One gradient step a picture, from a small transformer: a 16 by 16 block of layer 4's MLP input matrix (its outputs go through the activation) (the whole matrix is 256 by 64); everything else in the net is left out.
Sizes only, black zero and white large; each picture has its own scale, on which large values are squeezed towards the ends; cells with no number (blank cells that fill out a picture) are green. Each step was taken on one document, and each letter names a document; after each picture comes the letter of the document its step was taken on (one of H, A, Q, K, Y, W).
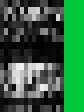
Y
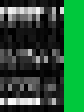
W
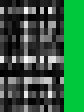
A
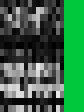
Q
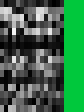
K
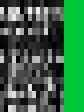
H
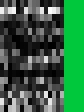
A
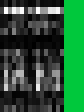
K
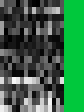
A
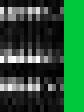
W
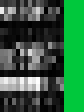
W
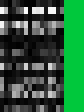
A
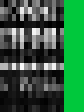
Q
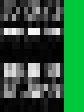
Y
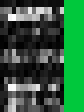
H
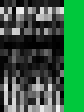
K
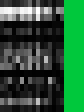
W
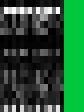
K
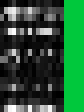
H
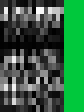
K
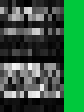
Y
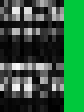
Y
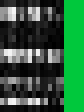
W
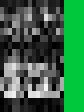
Y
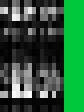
Y
